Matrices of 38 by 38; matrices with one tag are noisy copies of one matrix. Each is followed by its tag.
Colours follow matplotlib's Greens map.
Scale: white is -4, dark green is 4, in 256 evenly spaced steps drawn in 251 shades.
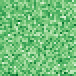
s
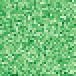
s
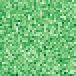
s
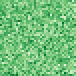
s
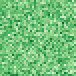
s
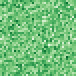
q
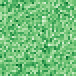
q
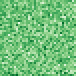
s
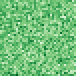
s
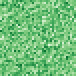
q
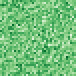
q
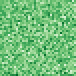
s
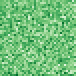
s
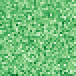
s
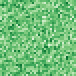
q
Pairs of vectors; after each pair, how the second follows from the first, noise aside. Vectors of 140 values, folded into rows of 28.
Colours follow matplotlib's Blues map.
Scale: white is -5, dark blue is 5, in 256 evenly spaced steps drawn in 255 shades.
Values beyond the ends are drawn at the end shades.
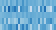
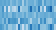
negated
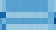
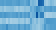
wrapped around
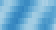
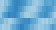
wrapped around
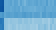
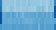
wrapped around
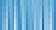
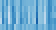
wrapped around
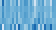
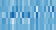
wrapped around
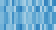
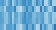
negated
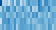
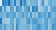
negated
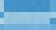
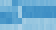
wrapped around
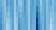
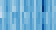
wrapped around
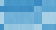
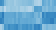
negated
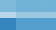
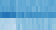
negated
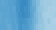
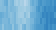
negated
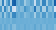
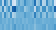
negated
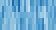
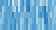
negated
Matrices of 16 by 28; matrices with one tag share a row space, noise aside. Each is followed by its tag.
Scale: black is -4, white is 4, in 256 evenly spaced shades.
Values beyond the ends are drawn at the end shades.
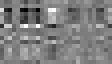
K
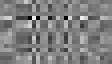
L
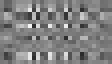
L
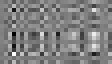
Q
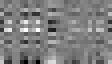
K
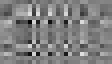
L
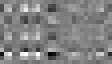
K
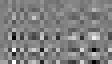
Q
